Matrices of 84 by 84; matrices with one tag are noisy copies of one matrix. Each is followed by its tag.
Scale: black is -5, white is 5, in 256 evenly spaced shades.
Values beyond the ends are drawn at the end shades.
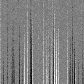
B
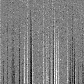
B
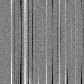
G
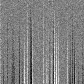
B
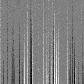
B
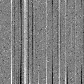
G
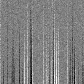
B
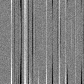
G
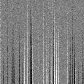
B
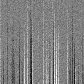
B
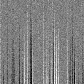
B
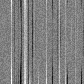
G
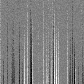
B
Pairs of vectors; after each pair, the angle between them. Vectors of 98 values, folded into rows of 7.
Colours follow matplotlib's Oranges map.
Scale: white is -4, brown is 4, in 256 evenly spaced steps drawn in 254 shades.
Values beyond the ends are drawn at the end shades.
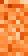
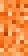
orthogonal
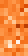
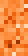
nearly opposite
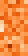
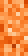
partly opposed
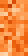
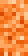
orthogonal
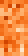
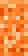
partly opposed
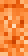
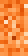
partly aligned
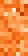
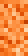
partly aligned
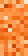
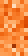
partly aligned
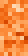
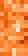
partly aligned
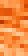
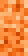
partly opposed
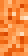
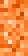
orthogonal
